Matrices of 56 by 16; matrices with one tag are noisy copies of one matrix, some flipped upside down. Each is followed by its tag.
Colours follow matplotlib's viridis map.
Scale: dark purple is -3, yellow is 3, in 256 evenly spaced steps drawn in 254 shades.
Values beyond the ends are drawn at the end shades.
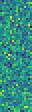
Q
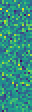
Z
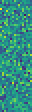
Z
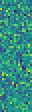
Z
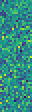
Z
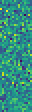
Z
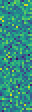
Q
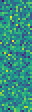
Q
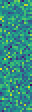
Q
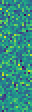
Z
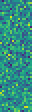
Q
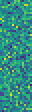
Q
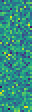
Q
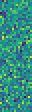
Z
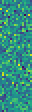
Z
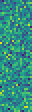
Q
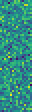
Q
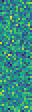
Q
